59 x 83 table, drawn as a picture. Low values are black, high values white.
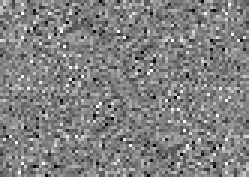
Seam: none. Slope: none. Symmetry: a half turn. Grain: fine. Average level on the scale: 50%.
